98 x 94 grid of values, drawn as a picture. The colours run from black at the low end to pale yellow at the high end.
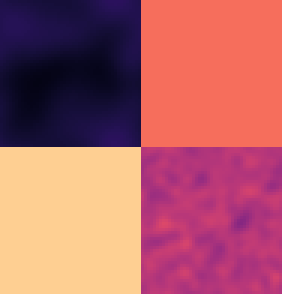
The table splits into 2 rows of 2 panels. Panel 1,1: very low, smooth, faint in contrast. Panel 1,2: high, flat. Panel 2,1: very high, flat. Panel 2,2: middling, blotchy, faint in contrast.
